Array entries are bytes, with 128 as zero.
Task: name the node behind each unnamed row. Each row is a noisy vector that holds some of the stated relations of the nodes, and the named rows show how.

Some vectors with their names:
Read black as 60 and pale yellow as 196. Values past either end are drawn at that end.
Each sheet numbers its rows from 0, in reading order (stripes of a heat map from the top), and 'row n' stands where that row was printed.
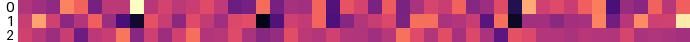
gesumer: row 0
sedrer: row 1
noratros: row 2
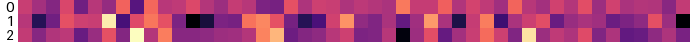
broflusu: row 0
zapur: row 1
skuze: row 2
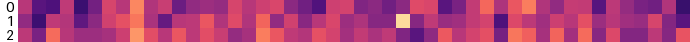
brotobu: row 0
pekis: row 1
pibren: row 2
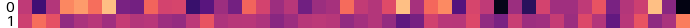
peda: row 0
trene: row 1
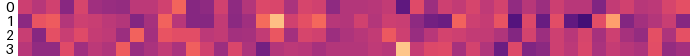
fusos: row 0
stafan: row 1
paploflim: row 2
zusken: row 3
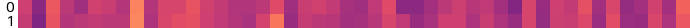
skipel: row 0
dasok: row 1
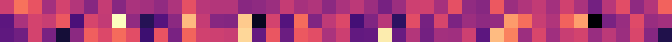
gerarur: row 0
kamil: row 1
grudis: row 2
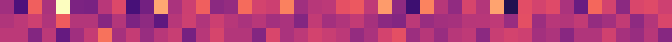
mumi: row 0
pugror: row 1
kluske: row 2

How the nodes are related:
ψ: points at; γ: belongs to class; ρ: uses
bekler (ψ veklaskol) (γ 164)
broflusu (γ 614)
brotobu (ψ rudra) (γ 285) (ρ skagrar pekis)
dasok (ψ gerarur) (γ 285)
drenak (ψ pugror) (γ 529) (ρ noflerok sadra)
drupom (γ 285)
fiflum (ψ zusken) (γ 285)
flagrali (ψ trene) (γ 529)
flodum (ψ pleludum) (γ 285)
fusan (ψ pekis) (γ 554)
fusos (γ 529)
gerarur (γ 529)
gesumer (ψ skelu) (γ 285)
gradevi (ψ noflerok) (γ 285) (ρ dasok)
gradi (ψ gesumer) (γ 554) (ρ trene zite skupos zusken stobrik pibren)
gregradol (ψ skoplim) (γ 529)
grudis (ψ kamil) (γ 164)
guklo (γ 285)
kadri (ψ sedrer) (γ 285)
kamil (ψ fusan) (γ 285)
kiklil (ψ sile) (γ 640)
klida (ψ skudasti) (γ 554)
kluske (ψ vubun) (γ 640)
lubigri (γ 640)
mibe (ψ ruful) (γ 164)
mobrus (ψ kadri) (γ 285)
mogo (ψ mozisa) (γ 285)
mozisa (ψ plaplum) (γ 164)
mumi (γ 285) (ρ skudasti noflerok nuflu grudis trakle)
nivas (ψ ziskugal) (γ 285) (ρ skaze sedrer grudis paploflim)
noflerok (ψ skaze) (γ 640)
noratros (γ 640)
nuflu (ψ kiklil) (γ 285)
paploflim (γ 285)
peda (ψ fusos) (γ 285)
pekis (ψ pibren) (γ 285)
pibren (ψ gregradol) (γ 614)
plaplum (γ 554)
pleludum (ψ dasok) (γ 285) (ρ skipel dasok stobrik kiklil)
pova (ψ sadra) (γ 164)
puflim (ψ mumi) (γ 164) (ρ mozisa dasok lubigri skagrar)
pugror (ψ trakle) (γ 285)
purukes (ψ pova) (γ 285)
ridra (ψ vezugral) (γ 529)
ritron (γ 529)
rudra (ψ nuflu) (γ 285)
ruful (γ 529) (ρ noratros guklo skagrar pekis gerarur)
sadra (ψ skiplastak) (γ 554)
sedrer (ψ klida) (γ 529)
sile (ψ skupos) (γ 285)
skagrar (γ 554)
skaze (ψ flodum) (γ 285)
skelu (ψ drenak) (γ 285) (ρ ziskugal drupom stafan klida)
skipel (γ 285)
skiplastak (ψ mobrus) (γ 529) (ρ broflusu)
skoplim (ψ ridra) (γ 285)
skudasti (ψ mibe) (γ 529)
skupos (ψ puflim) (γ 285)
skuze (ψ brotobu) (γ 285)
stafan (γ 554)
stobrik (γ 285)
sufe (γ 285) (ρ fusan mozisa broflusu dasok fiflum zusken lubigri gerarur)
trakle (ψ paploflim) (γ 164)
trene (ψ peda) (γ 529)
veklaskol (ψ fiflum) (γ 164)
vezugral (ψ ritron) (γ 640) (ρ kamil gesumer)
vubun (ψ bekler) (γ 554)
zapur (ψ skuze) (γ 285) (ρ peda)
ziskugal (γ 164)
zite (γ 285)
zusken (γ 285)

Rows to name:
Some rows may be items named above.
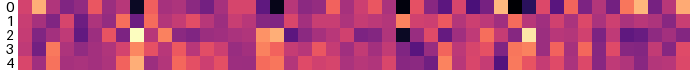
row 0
skiplastak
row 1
broflusu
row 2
skuze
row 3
pibren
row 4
kiklil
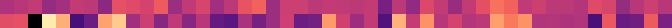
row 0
veklaskol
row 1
vezugral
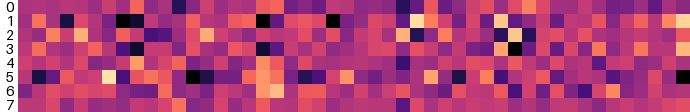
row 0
rudra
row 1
ruful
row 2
skupos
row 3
kadri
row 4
gregradol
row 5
zapur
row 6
drupom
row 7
fusos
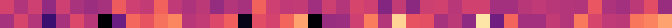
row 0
plaplum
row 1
mibe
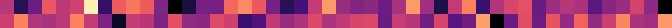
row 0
zapur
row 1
mobrus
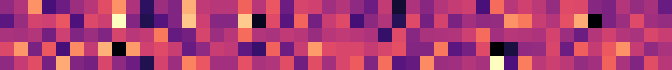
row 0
fusan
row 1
kamil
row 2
drenak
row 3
sadra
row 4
puflim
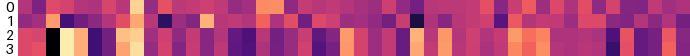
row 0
nuflu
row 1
fusan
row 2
vezugral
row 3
vezugral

